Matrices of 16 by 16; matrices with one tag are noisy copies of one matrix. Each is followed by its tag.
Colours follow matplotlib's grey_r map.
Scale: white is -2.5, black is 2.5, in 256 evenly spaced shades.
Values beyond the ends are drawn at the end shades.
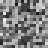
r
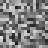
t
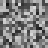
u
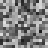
r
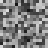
r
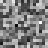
r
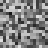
t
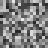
u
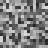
t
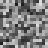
r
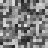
r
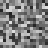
t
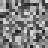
u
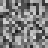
u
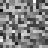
t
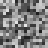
r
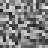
t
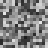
r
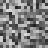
t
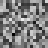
u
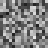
u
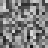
u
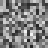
u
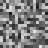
t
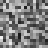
t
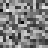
t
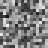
r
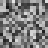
u
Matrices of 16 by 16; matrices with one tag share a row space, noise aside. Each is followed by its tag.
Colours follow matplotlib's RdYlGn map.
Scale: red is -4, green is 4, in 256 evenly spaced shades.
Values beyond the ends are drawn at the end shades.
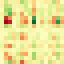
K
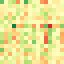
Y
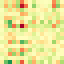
K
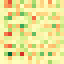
K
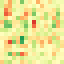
K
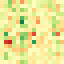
K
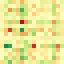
K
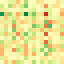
Y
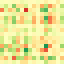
Y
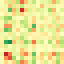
K
